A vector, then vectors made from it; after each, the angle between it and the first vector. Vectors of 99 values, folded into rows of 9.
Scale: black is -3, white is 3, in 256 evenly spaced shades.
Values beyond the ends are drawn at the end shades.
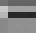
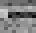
nearly parallel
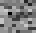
partly aligned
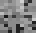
orthogonal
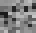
partly opposed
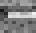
nearly opposite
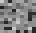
orthogonal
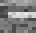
nearly opposite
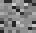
orthogonal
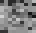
partly aligned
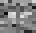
partly opposed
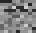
orthogonal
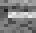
nearly opposite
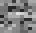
partly opposed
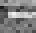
nearly opposite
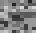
partly aligned
